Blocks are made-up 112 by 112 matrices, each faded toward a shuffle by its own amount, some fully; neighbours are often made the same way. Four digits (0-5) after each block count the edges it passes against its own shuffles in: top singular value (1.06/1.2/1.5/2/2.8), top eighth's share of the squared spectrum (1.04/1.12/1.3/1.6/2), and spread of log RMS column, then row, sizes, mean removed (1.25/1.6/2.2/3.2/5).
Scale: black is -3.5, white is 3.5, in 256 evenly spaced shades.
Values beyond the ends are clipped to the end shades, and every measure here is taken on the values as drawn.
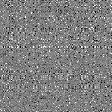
5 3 2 2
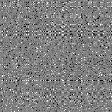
5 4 2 3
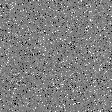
0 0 0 0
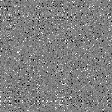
4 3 2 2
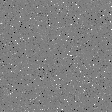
0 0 0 0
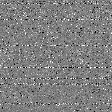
2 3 0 3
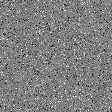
0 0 0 0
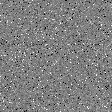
0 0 0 0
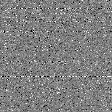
2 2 0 3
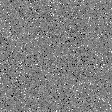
1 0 0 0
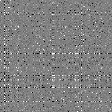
5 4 3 3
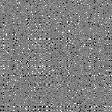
5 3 2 2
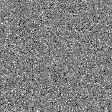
2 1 0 0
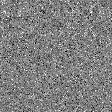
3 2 0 0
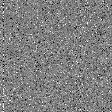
2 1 2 0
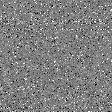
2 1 0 2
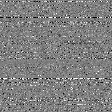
3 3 0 4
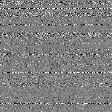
3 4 0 4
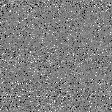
2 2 0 2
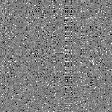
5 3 2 2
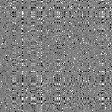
5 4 3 3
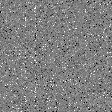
1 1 1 0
